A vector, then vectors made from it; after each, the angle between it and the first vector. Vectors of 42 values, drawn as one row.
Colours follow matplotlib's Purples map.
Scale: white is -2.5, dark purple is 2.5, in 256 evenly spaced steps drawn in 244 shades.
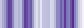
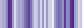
nearly parallel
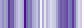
nearly parallel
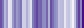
nearly opposite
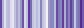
orthogonal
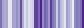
nearly opposite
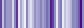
partly opposed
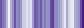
nearly opposite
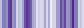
nearly parallel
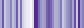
partly opposed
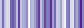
partly opposed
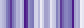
nearly parallel
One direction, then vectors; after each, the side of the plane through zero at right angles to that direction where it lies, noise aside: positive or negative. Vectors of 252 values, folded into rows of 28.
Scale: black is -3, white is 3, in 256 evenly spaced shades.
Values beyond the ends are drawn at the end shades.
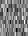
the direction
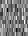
positive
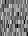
negative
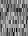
positive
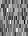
negative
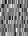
negative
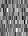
negative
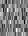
negative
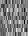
negative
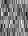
negative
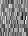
negative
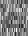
negative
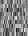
positive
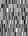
negative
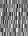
negative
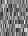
positive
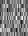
positive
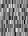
negative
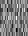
positive
